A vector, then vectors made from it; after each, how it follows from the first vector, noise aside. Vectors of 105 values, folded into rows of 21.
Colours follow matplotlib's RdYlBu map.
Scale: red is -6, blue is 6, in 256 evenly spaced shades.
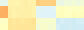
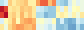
scaled up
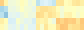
negated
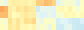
copied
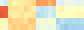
scaled up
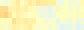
shrunk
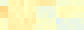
shrunk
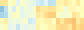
negated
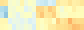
negated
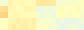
shrunk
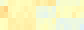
shrunk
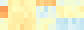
copied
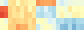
scaled up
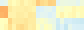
copied
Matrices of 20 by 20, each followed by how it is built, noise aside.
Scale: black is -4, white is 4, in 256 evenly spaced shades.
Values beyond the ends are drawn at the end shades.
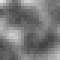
smooth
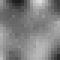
smooth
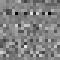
uneven rows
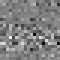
uneven rows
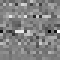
uneven rows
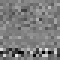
uneven rows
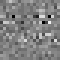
uneven rows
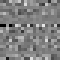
uneven rows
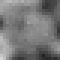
smooth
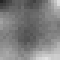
smooth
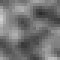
smooth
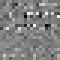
uneven rows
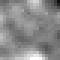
smooth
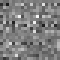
uneven rows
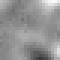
smooth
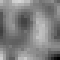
smooth
